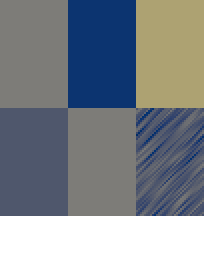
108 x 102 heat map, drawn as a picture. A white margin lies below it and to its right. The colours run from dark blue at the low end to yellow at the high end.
It is made of 2 by 3 panels. Panel 1,1: middling, flat. Panel 1,2: very low, flat. Panel 1,3: high, flat. Panel 2,1: low, flat. Panel 2,2: middling, flat. Panel 2,3: low, slanting up to the right.
